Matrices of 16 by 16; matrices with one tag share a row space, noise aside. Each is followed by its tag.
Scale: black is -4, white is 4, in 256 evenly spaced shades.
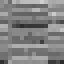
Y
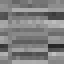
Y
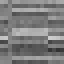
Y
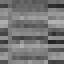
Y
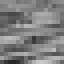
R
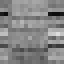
Y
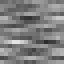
R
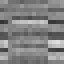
Y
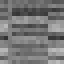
Y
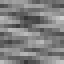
R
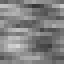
R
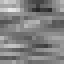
R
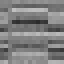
Y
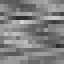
R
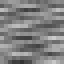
R
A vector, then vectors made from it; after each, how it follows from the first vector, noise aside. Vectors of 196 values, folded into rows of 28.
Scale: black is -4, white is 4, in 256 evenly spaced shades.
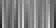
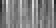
reversed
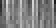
reversed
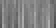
shrunk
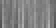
shrunk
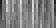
reversed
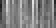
reversed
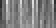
reversed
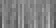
shrunk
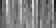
reversed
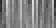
reversed
